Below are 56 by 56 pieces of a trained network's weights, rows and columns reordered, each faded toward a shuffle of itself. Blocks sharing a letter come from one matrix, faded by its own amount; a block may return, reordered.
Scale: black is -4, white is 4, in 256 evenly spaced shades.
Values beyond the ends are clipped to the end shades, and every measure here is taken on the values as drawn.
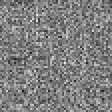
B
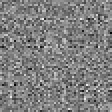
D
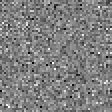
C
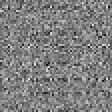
D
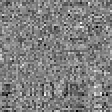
D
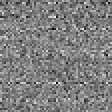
D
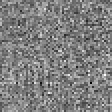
B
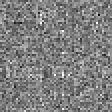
B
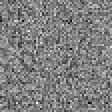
B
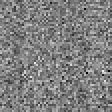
B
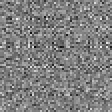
D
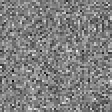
B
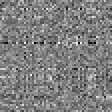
D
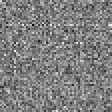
B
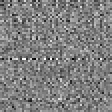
D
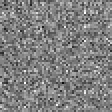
B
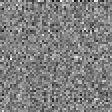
D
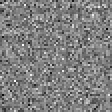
C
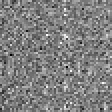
B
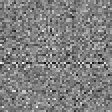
D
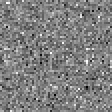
C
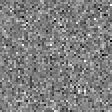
C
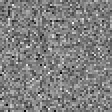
C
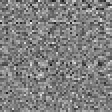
D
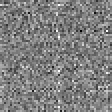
B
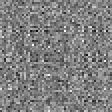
D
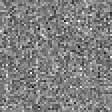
B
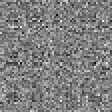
D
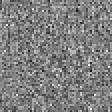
B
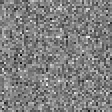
B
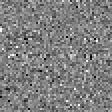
C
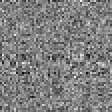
D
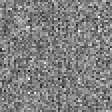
B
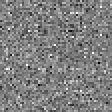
C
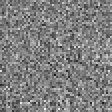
B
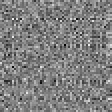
D
